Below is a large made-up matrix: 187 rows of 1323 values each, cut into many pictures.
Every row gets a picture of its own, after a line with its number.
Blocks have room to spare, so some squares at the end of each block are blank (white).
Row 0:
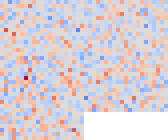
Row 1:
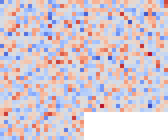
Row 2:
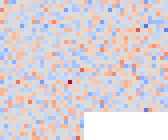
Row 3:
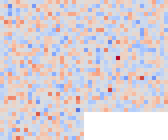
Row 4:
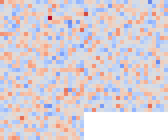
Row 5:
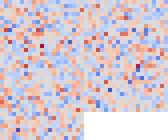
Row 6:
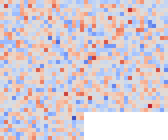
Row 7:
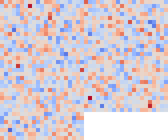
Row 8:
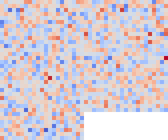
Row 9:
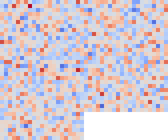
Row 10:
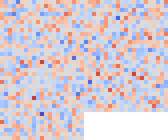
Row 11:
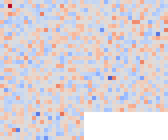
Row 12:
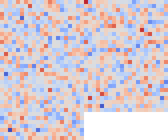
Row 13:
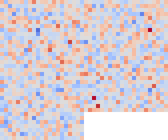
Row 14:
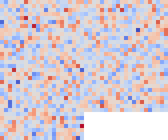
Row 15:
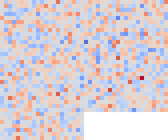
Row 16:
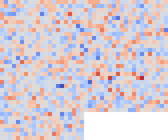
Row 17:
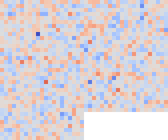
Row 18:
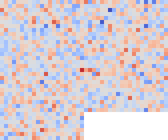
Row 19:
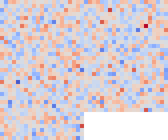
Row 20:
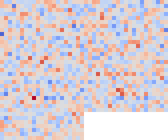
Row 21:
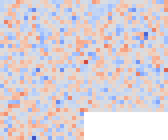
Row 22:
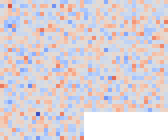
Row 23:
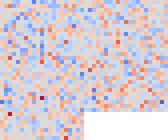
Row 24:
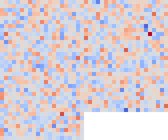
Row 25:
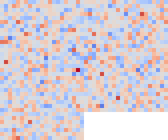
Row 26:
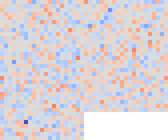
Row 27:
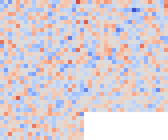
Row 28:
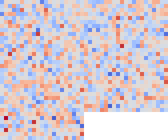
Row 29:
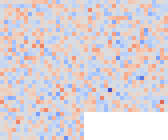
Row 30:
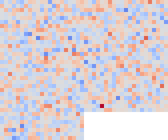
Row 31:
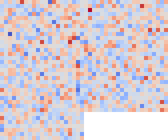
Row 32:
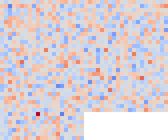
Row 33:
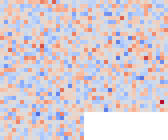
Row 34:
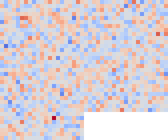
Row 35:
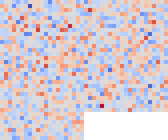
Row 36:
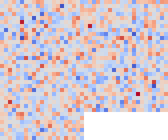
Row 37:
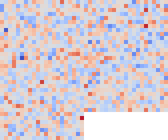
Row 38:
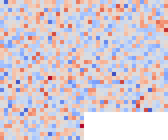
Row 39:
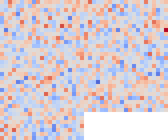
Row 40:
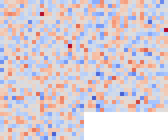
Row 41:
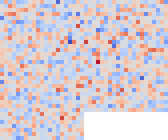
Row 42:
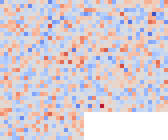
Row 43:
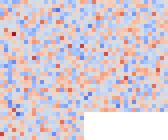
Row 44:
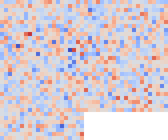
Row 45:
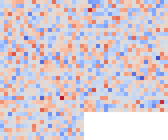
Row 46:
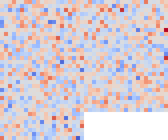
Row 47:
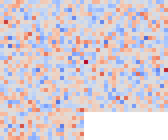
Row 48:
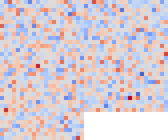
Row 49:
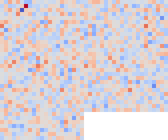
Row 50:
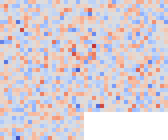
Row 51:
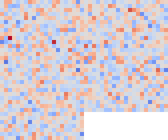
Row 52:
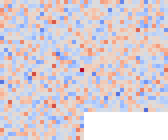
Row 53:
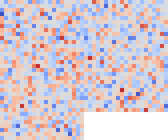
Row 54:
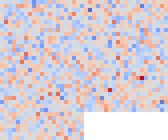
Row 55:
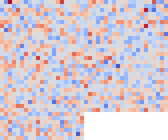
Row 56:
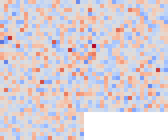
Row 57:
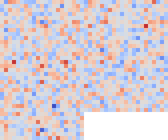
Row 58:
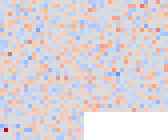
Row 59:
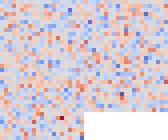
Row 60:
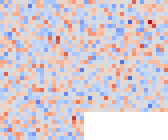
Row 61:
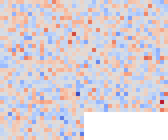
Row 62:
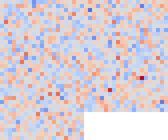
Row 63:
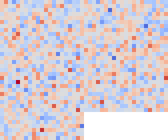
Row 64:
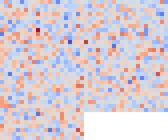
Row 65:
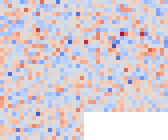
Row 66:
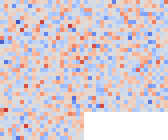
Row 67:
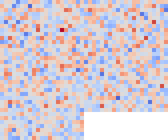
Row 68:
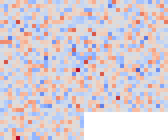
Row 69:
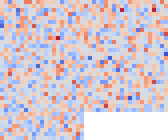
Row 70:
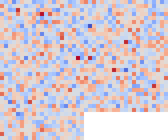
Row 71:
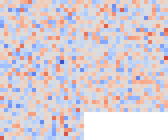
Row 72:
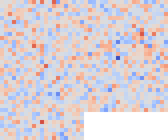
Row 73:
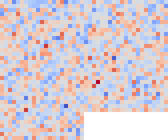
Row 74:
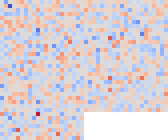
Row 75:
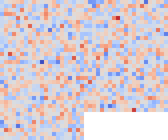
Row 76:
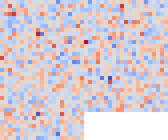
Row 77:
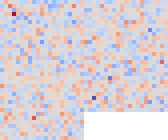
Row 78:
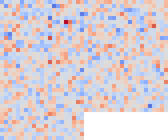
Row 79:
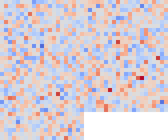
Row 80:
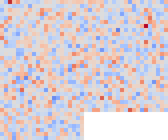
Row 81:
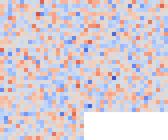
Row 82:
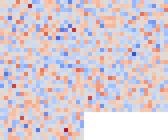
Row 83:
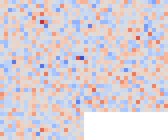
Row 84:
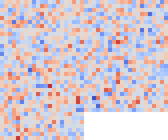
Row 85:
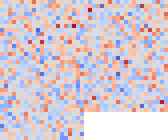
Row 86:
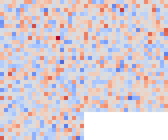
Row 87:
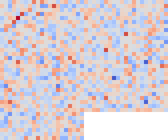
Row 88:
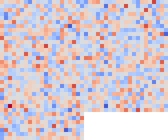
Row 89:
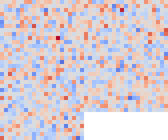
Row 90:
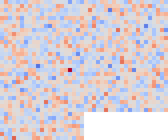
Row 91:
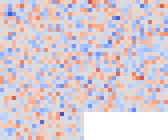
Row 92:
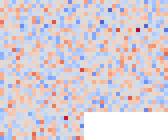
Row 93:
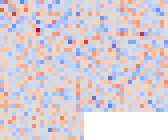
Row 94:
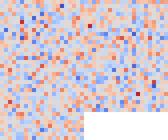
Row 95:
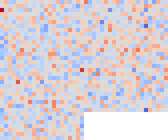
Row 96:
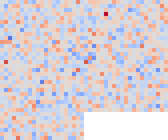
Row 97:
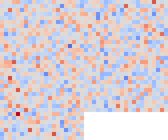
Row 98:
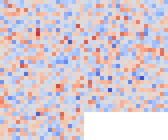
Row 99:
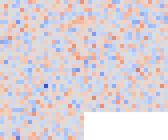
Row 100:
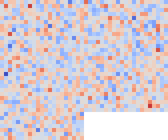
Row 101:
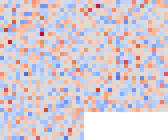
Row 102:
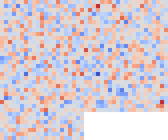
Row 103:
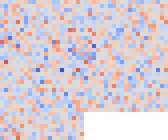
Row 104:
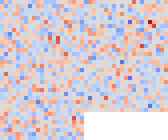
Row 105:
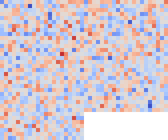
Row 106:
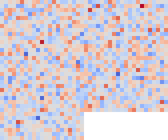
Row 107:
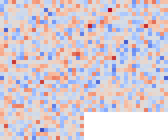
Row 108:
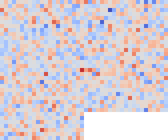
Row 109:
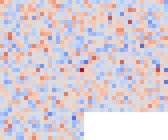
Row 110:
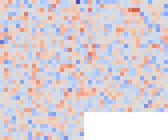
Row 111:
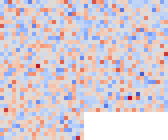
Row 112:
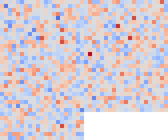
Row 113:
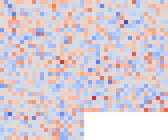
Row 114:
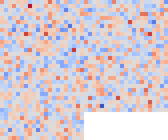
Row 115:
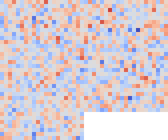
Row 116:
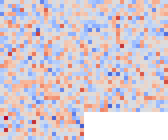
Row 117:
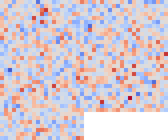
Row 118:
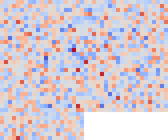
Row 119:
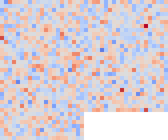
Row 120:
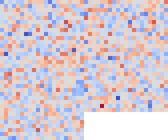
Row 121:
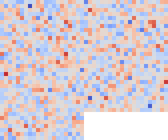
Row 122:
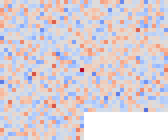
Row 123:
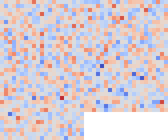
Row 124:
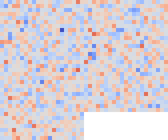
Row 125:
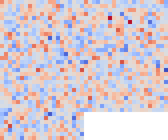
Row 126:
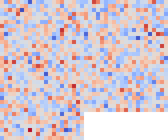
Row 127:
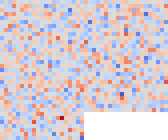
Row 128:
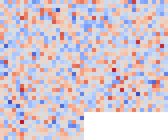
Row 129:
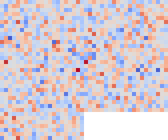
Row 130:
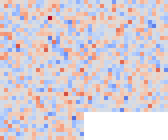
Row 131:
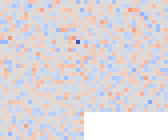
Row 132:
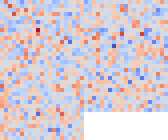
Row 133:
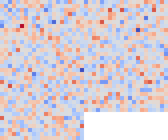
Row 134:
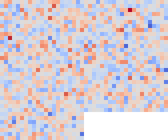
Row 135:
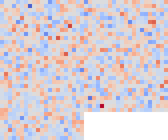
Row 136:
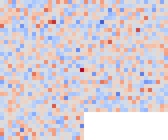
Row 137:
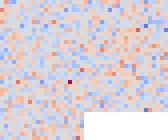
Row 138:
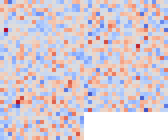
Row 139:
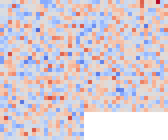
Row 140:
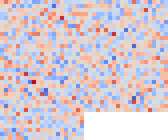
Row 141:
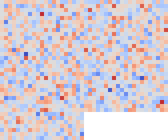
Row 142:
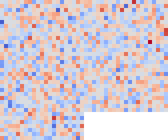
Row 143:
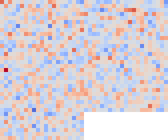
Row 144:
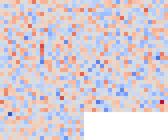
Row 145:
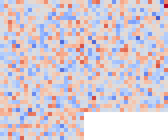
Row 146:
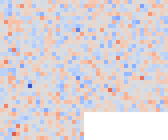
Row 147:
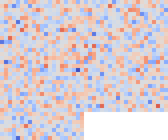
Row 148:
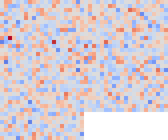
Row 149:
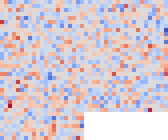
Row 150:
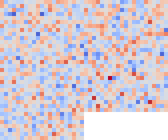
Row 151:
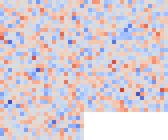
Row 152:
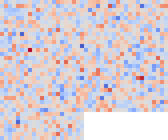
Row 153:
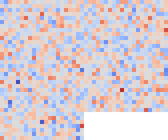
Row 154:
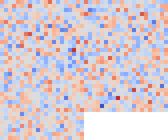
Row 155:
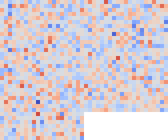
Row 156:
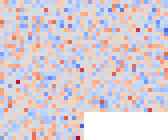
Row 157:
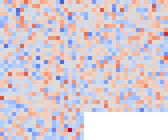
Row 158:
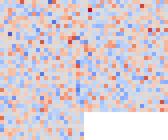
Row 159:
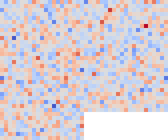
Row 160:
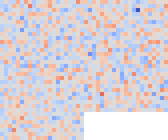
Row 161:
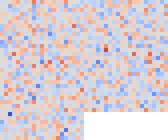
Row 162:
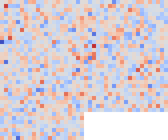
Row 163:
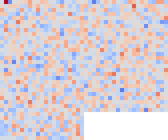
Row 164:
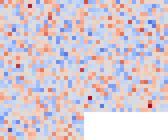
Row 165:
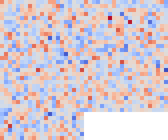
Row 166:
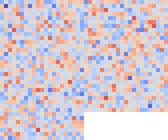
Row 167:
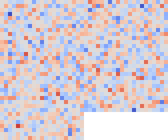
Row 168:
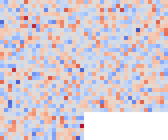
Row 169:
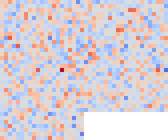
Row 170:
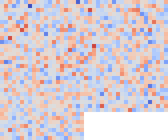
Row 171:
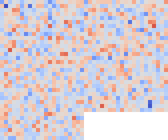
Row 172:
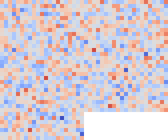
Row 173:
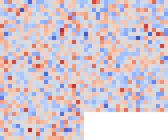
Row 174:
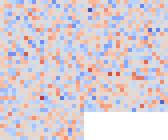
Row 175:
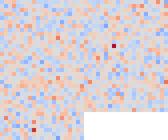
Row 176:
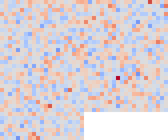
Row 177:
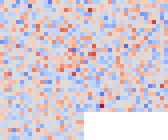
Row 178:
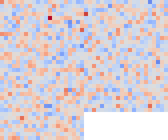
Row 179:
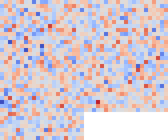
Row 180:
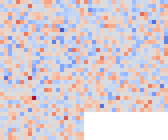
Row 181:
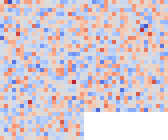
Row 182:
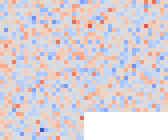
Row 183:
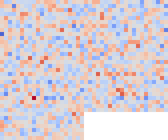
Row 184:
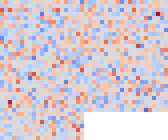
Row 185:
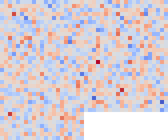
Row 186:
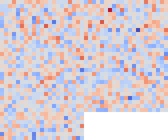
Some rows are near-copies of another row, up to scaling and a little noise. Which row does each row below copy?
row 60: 104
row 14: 168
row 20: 183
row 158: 31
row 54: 62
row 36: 94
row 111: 48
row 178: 4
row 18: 108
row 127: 59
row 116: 28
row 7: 164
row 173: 126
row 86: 89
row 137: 2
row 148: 51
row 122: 52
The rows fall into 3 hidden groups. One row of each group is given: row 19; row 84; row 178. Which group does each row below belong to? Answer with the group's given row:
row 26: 19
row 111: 19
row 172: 84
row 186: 19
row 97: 19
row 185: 84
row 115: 19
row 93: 84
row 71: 19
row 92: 19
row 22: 84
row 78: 178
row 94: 19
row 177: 178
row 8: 19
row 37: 19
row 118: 178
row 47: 178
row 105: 178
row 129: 178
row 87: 84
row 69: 19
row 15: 84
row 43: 19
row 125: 178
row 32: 84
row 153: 19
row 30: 178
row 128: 19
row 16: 84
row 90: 19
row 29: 84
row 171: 178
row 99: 178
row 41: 84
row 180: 178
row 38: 19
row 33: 84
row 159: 19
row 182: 19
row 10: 84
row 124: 178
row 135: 178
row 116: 84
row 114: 178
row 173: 19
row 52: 19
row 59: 84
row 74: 84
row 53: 19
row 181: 19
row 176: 178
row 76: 84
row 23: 84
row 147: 178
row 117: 19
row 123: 84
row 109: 178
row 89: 19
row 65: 84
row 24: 19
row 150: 84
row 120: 178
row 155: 84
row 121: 178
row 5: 84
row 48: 19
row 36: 19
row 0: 19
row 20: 84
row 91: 84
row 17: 84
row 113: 84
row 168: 19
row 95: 19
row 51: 178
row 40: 84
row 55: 19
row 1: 178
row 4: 178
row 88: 19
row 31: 84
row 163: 19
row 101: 84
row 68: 178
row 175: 84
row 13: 84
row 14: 19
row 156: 19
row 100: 178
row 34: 19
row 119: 19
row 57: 19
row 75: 84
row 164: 178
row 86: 19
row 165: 178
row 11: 84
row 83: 19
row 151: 19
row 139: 84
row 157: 19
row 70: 19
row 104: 178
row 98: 84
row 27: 178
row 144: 84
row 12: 178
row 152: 84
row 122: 19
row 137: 19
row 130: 178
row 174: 84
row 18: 19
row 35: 178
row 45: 84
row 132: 84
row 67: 178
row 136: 19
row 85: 84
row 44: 178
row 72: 84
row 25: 178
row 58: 84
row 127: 84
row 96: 178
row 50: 178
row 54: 84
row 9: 178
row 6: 178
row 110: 178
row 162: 178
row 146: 84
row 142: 19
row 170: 178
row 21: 178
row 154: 178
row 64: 84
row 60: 178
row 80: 19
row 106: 84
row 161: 84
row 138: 19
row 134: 178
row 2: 19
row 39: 19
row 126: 19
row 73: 19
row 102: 84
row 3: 84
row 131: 178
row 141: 84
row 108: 19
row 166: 178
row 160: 178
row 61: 84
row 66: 178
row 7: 178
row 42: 178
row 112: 178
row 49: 19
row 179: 84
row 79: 84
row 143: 178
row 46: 19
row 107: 19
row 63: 19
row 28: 84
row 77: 84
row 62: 84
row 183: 84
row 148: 178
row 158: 84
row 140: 19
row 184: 19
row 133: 19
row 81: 84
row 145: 178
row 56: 178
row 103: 178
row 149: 19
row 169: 178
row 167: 84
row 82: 178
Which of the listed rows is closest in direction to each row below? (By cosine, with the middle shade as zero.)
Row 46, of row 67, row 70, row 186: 186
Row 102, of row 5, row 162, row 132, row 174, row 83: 5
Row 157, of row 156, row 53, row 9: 9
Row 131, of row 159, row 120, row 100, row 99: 99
